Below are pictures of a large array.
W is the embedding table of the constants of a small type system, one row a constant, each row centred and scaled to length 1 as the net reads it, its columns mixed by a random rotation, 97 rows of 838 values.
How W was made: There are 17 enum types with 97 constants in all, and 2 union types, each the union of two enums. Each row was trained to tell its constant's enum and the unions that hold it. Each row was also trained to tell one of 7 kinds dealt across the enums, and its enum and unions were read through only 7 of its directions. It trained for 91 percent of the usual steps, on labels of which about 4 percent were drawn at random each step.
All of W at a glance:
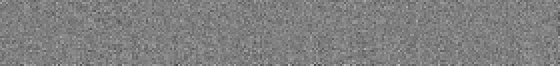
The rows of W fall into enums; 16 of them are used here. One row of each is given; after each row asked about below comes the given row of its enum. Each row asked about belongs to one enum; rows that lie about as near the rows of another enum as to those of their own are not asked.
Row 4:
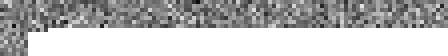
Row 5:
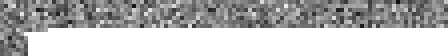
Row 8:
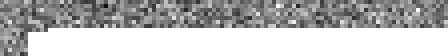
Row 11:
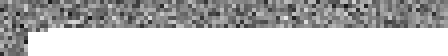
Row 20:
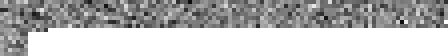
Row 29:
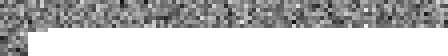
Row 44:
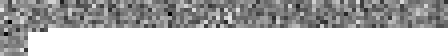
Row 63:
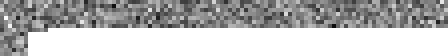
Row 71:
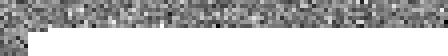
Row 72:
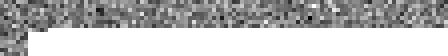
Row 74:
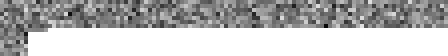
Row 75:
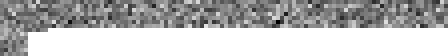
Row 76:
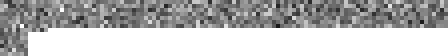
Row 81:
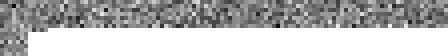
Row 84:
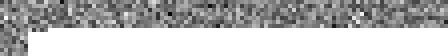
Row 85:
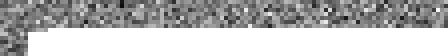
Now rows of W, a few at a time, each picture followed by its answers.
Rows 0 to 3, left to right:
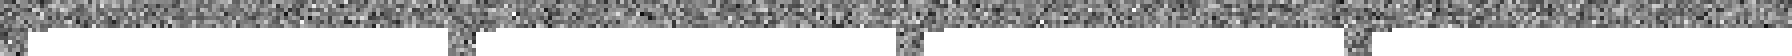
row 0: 74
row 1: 72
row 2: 20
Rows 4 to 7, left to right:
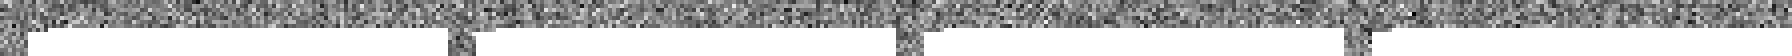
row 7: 74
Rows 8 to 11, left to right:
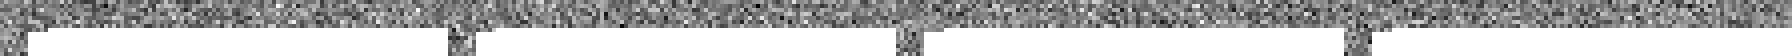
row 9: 84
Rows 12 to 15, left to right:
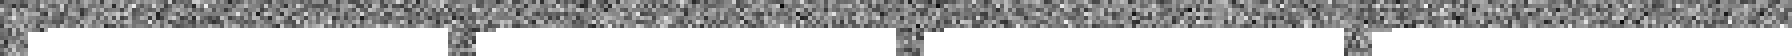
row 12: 81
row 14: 11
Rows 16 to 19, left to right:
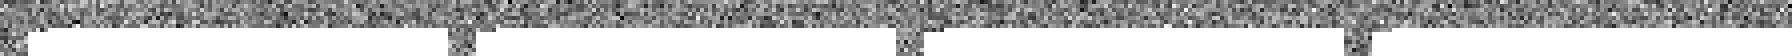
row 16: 76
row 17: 74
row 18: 8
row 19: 85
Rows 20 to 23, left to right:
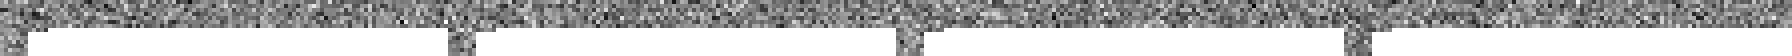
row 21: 63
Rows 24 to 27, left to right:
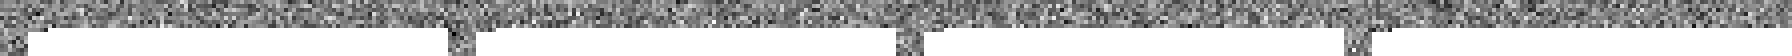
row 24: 71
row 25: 44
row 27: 8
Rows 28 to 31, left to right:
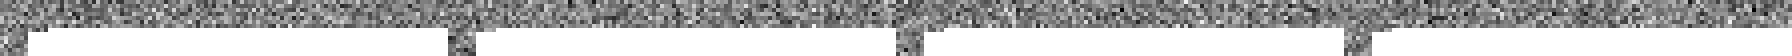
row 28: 11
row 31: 11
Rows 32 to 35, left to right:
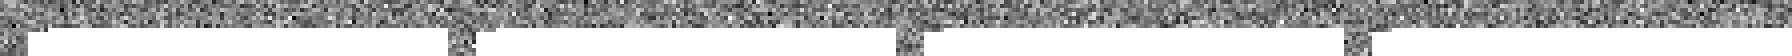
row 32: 4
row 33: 72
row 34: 85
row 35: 8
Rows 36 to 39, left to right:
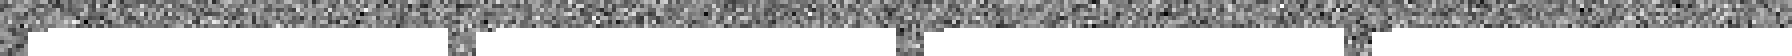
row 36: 11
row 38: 4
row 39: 5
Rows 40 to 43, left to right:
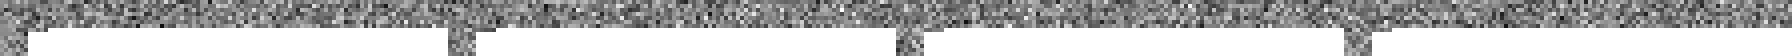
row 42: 71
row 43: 84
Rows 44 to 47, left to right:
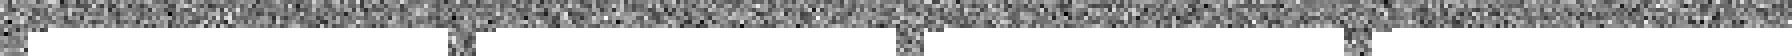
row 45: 8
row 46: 84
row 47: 74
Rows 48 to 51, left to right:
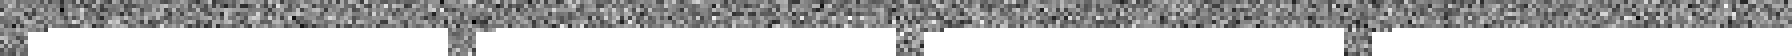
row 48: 4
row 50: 71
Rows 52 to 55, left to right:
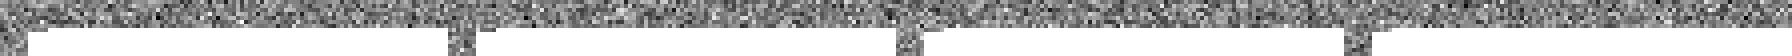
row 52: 84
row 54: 75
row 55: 85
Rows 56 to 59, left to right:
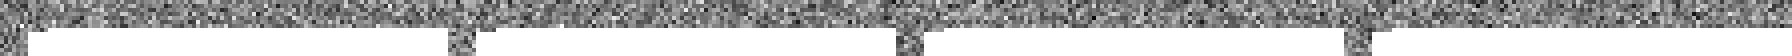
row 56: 76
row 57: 20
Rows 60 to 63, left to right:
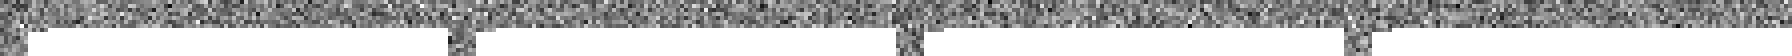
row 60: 76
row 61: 63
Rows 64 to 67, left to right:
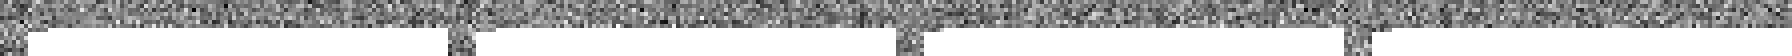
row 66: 85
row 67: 8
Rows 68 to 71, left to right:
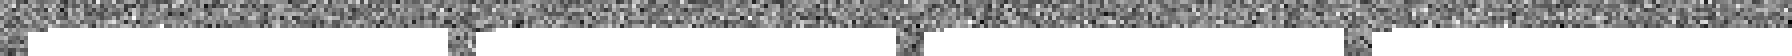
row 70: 11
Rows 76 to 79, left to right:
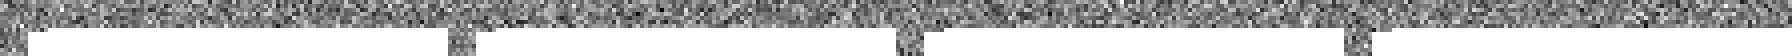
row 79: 5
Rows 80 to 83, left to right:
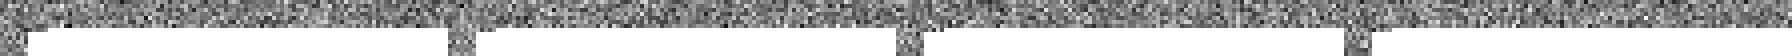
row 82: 4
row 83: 71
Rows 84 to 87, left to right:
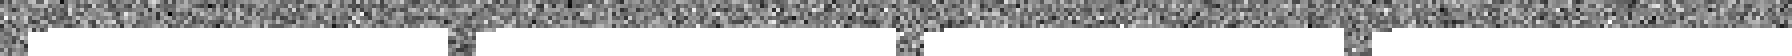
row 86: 71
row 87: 72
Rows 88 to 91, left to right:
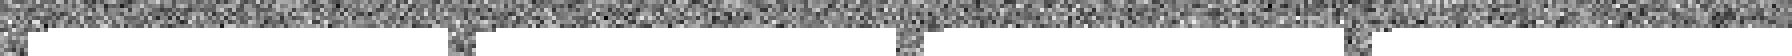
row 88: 85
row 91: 76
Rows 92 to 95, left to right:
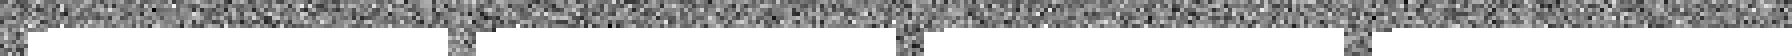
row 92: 75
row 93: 20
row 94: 74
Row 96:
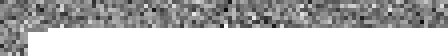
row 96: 75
